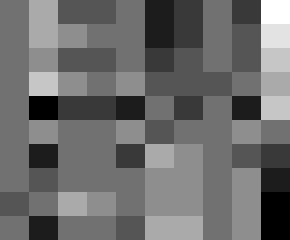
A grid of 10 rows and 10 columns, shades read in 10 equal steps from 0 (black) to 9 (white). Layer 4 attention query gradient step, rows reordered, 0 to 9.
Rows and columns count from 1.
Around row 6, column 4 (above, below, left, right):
2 4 4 5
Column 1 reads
4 4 4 4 4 4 4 4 3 4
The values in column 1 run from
3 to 4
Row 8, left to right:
4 3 4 4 4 5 5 4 5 1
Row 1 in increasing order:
1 2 2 3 3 4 4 4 6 9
